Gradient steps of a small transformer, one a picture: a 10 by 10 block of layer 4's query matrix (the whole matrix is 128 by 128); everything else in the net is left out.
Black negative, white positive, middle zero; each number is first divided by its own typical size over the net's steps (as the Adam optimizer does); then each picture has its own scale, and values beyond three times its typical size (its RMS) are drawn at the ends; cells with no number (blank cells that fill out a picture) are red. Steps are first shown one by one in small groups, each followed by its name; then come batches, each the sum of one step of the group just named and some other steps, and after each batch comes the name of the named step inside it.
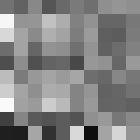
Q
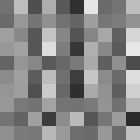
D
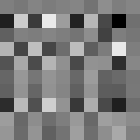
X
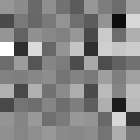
D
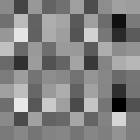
X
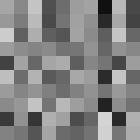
D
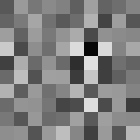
X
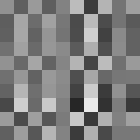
X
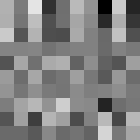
Q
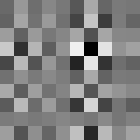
Q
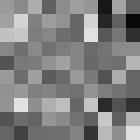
X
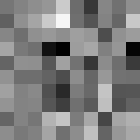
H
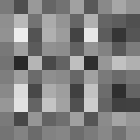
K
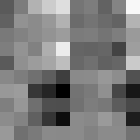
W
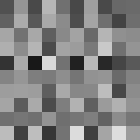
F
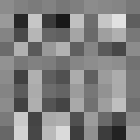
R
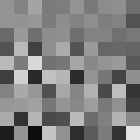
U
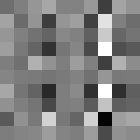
H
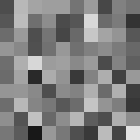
U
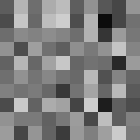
W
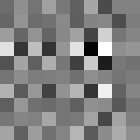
F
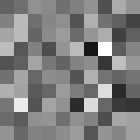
K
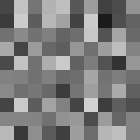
W
